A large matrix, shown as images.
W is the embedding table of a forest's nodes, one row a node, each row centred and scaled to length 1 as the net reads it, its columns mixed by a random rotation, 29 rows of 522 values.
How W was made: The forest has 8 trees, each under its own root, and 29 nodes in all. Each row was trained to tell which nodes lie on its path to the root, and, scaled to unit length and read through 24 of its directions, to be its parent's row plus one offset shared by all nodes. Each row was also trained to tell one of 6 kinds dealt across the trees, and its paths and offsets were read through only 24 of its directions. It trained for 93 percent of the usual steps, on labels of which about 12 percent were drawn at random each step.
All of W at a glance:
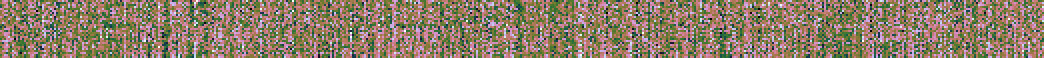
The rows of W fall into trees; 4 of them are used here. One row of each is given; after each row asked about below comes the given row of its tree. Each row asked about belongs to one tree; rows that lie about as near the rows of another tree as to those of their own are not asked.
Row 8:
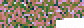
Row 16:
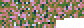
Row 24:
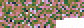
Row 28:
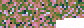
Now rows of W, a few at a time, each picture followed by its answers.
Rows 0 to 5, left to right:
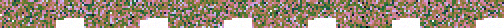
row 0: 8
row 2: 28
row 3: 28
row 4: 8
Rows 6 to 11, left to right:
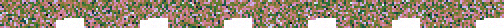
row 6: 16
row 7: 28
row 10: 28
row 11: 8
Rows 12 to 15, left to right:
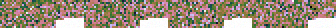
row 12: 24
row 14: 16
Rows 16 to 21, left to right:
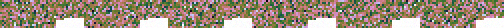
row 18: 16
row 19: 8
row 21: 24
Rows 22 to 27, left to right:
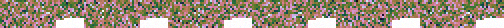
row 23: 28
